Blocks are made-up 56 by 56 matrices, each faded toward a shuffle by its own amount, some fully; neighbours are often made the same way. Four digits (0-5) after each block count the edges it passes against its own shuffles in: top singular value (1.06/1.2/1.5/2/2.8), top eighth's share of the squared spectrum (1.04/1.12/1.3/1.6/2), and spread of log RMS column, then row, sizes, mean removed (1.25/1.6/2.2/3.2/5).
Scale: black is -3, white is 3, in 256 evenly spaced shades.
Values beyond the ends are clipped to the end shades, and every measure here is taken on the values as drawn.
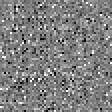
3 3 1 1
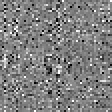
3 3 2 2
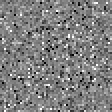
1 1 0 0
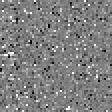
0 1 0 0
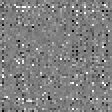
2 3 2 2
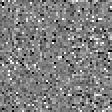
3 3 1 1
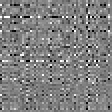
4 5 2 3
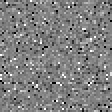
2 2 0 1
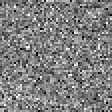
0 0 0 0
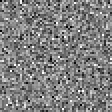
0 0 0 0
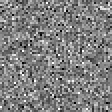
0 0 0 0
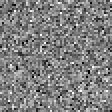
0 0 0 0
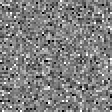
2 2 0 0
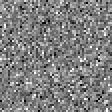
2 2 0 0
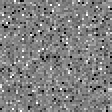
1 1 0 0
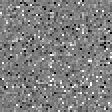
2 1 0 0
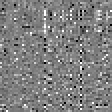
4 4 2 2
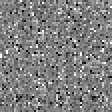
3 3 1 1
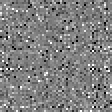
3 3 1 1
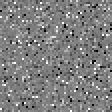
0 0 0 0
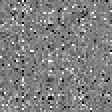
3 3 2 1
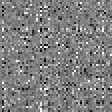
4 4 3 2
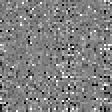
4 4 2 2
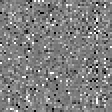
3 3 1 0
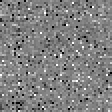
2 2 0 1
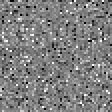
2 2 0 0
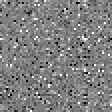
3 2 0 0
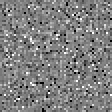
2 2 0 0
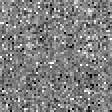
3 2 0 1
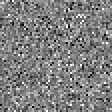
3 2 1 0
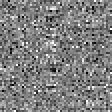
4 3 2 2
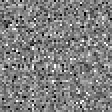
3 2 1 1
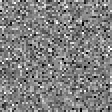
3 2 0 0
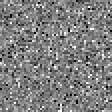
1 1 0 0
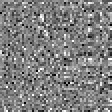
4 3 2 2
